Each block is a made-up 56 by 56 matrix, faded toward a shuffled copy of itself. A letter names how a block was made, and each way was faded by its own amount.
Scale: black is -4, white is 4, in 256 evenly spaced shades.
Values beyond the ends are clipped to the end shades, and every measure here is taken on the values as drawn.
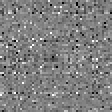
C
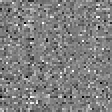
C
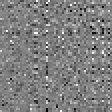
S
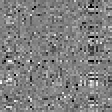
S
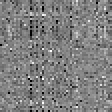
S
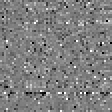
C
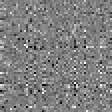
S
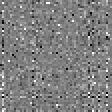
S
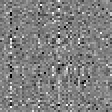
S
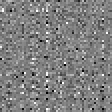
S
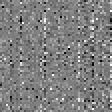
S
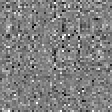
S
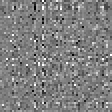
S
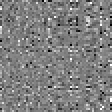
S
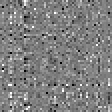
S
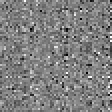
S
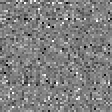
C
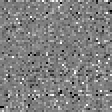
C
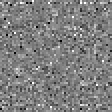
C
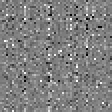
S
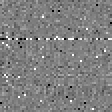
C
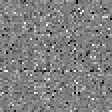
C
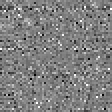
C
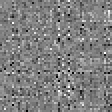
S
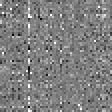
S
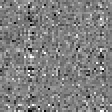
S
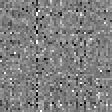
S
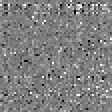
C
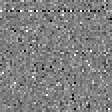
C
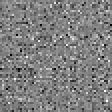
C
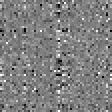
S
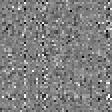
S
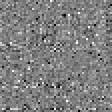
C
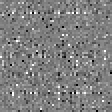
C
